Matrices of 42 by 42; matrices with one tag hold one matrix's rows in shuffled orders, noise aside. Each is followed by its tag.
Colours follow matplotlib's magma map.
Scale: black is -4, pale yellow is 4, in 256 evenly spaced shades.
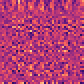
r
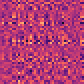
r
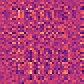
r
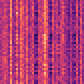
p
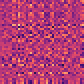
r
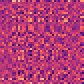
r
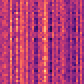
p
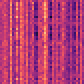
p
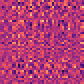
r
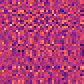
r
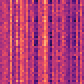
p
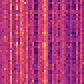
p
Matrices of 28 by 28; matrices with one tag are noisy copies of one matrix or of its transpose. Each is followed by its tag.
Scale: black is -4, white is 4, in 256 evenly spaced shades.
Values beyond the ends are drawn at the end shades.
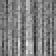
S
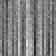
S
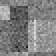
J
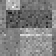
J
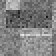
J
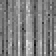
S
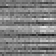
S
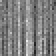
S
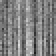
S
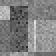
J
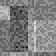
J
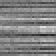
S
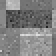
J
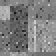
J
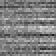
S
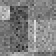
J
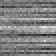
S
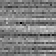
S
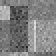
J
